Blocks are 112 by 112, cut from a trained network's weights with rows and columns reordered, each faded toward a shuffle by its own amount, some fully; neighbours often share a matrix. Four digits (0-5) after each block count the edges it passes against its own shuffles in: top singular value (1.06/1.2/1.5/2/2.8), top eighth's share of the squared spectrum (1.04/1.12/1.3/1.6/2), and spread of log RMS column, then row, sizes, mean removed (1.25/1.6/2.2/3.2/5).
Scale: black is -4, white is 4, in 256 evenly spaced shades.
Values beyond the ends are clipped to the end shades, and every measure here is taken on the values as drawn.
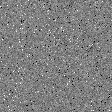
0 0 0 0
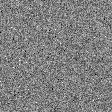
0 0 0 0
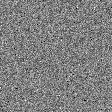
0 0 0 0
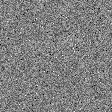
0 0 0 0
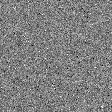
1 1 0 0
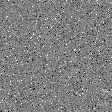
0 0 0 0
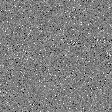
1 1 0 0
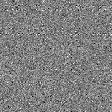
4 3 1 2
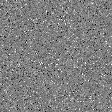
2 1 0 0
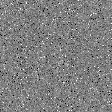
3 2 1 1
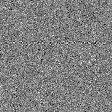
3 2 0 1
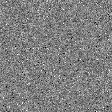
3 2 1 1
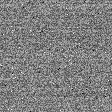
2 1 0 0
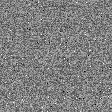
1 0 0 0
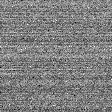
4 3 0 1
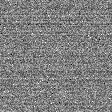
3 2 0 0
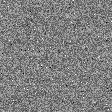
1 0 0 0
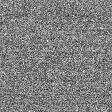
2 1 0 0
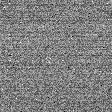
3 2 0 0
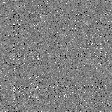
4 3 2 2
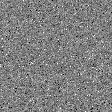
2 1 0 0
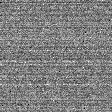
4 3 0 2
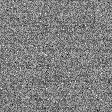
1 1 0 0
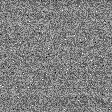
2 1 0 0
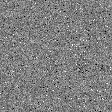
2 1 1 1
